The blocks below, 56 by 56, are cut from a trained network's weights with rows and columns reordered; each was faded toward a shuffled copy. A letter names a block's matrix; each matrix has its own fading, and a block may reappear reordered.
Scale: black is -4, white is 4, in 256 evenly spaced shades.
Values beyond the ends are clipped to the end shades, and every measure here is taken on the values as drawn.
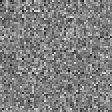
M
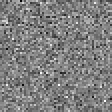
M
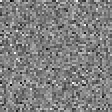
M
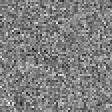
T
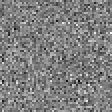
T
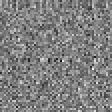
M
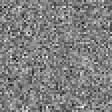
T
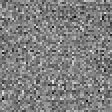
M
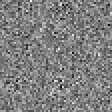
T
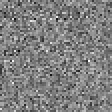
T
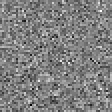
T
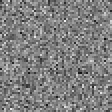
T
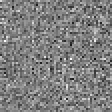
M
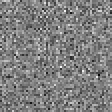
M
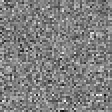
M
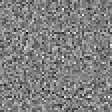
M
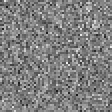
T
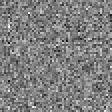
M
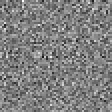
M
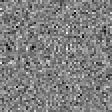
M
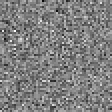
T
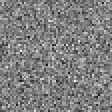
T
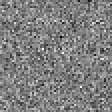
T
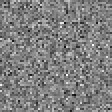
T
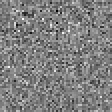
T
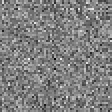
M
